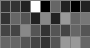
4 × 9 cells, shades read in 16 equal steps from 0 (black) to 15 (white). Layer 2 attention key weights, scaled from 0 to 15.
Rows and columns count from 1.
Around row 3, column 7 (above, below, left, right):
9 9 5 6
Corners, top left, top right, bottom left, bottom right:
3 2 6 6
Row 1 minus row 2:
0 -3 -3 13 -8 4 -7 -6 -5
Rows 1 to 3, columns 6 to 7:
6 2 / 2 9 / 5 4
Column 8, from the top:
0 6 6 9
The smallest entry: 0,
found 2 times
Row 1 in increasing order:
0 0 2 2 2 3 3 6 15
